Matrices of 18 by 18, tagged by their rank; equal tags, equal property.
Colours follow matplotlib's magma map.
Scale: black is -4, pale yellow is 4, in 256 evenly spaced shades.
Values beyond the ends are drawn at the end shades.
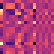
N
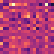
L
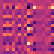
N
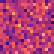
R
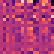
N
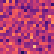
R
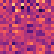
L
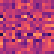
L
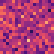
R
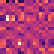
L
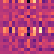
N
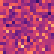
R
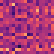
L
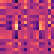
N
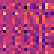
L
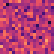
R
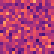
R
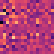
L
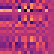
N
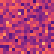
R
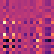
N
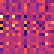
L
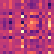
N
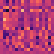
L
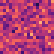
R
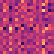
L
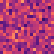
R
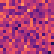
R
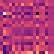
N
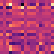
N
